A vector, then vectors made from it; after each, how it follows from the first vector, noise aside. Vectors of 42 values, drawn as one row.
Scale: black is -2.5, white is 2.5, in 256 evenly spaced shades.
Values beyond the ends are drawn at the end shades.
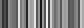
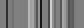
partly zeroed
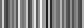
sign-scrambled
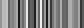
negated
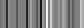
partly zeroed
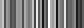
reversed
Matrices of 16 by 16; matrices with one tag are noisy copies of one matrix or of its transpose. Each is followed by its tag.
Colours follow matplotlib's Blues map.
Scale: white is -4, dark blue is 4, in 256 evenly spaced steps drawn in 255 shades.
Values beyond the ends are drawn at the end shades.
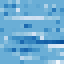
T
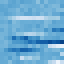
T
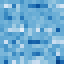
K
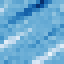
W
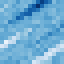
W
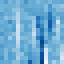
T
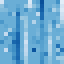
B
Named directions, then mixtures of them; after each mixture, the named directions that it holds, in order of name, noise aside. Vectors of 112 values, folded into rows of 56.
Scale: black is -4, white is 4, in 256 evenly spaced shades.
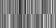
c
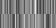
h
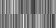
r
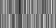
c, h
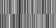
c, h, r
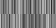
c, h, r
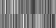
r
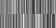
c, h, r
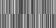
c, h, r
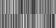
r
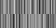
c, h, r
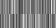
c, h, r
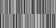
h, r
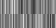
r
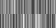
h, r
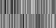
r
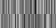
h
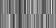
c, h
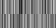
c, r
